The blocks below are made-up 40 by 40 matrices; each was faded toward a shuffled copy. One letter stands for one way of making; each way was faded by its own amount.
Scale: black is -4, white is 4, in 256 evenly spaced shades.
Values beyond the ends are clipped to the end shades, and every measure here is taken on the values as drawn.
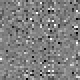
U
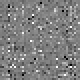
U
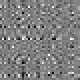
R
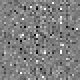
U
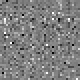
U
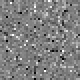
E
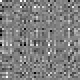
R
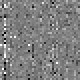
U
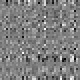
R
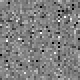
E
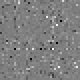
E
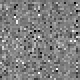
U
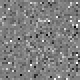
E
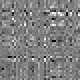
R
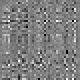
R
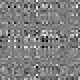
R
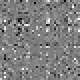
U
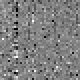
U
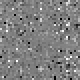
E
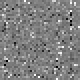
E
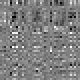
R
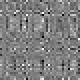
R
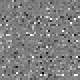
E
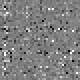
E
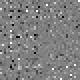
E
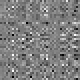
R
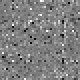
E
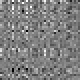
R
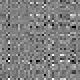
R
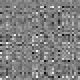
R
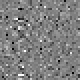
U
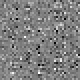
U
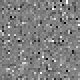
E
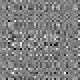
R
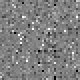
E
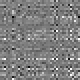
R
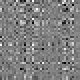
R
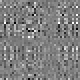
R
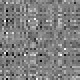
R
